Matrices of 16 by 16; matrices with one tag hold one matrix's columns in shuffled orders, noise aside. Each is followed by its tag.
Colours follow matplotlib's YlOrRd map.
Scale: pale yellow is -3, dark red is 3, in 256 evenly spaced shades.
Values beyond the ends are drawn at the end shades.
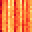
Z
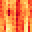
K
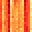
Z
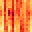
K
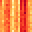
Z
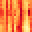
K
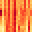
K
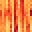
K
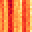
Z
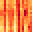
K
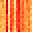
Z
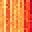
Z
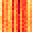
Z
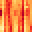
K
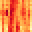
K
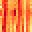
K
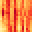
K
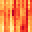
K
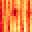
K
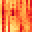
K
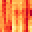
K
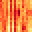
K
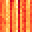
Z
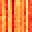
Z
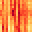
K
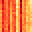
Z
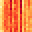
Z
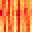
K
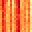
Z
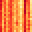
Z
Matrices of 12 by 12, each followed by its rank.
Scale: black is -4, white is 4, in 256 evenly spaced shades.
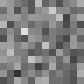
full rank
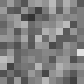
full rank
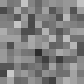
full rank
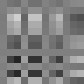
one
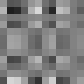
one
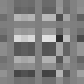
one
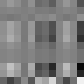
one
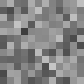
full rank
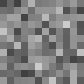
full rank
